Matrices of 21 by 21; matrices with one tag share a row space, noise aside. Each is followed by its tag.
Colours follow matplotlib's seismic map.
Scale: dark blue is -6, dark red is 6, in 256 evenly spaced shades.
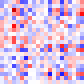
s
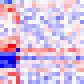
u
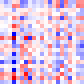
s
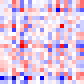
s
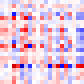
s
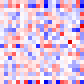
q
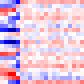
u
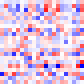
q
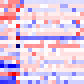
u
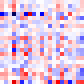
s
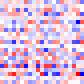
q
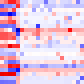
u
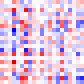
s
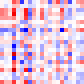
s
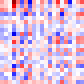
s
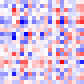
s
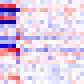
u
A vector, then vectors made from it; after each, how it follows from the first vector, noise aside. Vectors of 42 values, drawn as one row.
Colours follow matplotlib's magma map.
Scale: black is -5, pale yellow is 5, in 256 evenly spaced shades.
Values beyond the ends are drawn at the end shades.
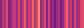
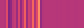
partly zeroed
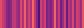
sign-scrambled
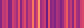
copied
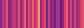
copied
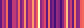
scaled up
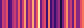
scaled up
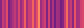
copied
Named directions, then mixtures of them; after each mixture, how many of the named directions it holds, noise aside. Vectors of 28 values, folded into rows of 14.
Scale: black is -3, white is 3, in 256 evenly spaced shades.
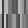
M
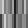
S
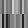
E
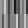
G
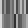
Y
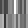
three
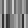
two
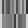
one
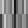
one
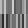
three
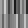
one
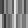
one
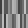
one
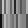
two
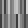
two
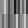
one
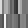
two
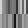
two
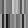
one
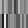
three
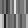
three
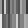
three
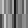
one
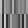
three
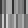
three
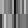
one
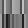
one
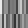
three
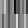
one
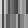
three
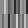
one
